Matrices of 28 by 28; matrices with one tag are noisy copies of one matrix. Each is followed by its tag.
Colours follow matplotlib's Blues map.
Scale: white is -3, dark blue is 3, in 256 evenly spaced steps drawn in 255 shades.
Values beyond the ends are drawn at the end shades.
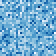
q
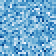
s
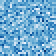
s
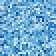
s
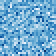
s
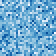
q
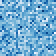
q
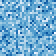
q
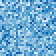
q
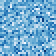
s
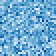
s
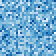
q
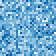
q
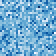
q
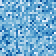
q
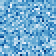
s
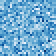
s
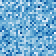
q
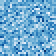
s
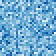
q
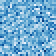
s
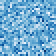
s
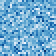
s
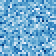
s
